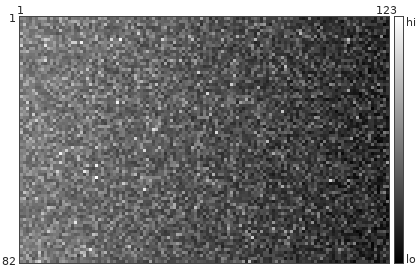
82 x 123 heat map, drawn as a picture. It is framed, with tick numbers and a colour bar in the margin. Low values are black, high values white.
No row or column stands out. Fine speckle covers the field. There is an overall slope up to the left. There are no regular stripes.
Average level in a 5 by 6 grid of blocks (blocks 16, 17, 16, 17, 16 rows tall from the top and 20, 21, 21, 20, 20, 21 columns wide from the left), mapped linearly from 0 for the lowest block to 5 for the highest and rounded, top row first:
543210 | 543210 | 543210 | 543210 | 543210
